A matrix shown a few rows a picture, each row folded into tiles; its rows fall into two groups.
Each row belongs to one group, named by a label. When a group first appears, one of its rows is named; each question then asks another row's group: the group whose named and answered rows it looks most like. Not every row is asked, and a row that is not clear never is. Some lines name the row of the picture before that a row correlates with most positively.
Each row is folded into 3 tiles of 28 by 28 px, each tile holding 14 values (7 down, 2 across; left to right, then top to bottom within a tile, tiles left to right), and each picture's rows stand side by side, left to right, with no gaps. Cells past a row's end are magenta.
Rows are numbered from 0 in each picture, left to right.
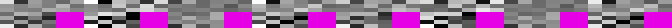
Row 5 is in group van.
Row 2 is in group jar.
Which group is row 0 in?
van
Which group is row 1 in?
van
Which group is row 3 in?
van
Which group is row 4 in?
van
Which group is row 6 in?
jar
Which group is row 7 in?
van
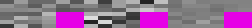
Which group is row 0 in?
jar
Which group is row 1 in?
van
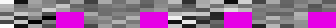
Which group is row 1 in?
jar
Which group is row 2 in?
van
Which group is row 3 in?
jar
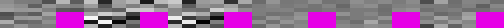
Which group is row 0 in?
jar
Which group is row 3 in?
jar
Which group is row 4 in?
jar
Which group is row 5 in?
jar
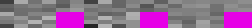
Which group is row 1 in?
jar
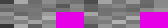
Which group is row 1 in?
jar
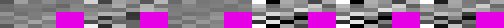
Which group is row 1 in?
van
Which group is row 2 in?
jar
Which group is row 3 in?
van
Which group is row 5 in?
van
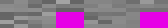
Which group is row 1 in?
jar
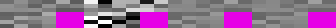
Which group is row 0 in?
jar
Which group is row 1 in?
van
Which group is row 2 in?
jar
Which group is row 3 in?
jar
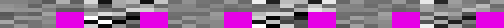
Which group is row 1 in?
van
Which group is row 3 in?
van
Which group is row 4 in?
jar
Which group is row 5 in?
van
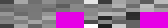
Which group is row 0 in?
jar
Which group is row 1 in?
van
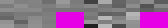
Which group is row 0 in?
jar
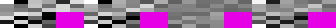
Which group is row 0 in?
van
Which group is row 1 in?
van
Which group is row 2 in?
jar
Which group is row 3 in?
van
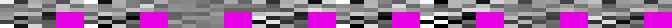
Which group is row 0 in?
van
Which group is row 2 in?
jar
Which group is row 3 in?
van
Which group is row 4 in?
van
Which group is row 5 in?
van
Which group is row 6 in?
van
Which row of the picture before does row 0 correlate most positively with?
0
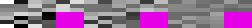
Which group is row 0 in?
van
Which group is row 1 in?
van
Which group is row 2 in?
jar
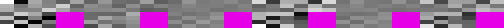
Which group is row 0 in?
van
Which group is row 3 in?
van
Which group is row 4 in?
jar
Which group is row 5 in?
van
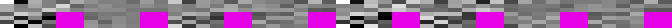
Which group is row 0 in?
van
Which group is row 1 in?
jar
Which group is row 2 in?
van
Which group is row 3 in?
jar
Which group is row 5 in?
van
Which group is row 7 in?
jar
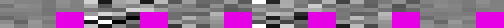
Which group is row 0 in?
jar
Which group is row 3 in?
van
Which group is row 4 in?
jar
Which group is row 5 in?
jar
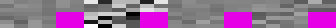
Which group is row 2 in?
jar
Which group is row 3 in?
jar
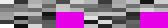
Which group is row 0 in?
van
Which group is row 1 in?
van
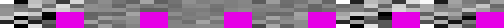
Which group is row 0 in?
van
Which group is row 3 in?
jar
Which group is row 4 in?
van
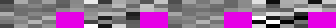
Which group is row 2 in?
jar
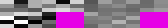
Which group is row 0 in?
van
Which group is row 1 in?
jar
